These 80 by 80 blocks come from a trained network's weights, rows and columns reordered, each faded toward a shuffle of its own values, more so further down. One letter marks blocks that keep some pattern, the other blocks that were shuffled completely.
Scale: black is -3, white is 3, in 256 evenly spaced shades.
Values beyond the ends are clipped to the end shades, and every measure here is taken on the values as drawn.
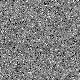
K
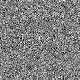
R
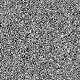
R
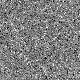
K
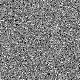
K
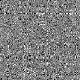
R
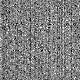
R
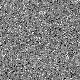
K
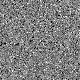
K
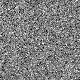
K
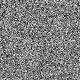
K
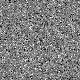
K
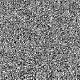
R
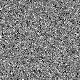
K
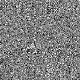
R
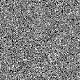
R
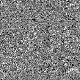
R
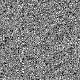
R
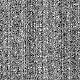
R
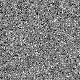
K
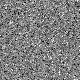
K
